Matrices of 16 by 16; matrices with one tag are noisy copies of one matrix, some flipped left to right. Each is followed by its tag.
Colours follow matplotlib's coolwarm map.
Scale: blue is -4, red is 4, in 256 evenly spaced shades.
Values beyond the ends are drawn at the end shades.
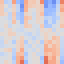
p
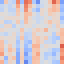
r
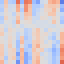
r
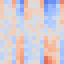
p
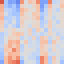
p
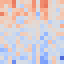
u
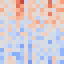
u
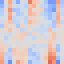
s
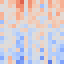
u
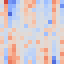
s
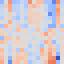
s
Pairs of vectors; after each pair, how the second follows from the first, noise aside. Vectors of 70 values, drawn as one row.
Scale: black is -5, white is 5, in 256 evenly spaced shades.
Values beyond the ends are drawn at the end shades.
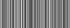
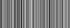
negated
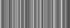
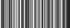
scaled up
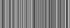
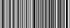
scaled up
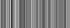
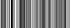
scaled up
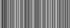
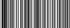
scaled up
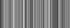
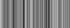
negated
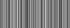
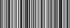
scaled up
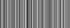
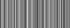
sign-scrambled
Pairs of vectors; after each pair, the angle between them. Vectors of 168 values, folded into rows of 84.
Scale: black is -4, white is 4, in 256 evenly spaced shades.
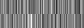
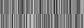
partly aligned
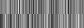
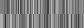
nearly opposite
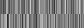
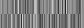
partly opposed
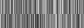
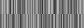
partly opposed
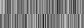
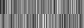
nearly opposite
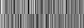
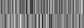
partly opposed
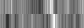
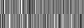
orthogonal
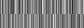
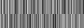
nearly opposite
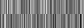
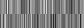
nearly parallel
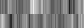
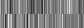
partly opposed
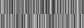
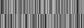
nearly opposite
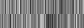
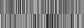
partly aligned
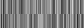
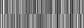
nearly opposite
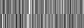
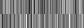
partly opposed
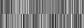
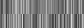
nearly parallel
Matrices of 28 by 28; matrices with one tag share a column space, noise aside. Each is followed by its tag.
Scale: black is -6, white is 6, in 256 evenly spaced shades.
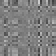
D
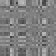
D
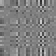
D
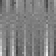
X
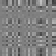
D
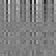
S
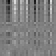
S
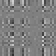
D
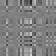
D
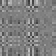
D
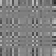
D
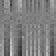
X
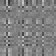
D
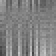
X
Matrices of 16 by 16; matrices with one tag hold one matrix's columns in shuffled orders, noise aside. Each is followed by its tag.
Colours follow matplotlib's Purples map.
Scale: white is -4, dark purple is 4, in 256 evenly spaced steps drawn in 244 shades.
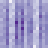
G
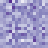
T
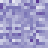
T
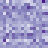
T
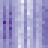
G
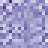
T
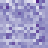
T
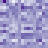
T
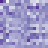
T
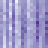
G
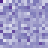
T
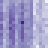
G
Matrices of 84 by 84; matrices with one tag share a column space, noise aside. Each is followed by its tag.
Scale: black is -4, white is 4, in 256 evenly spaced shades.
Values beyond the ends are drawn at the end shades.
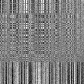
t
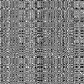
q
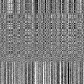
t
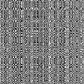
q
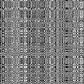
q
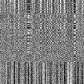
t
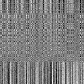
t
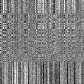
t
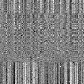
t
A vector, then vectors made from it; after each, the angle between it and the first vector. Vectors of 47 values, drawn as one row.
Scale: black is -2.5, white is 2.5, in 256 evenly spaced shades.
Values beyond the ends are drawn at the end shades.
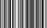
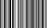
nearly parallel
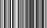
nearly parallel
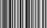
partly aligned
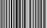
partly opposed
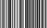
partly aligned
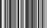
partly aligned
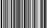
partly opposed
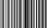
orthogonal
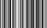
nearly parallel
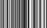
partly opposed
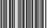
partly aligned
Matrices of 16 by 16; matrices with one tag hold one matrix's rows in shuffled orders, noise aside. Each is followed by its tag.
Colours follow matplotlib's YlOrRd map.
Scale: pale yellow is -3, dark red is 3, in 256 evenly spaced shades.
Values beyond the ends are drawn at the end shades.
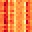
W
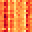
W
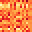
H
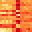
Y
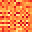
H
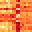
Y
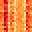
W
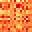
H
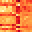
Y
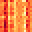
W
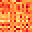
H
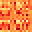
H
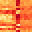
Y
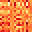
H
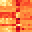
Y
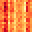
W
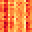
W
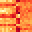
Y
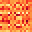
H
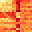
Y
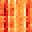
W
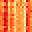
W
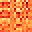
H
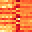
Y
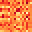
H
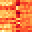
Y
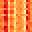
W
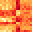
Y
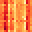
W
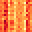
W
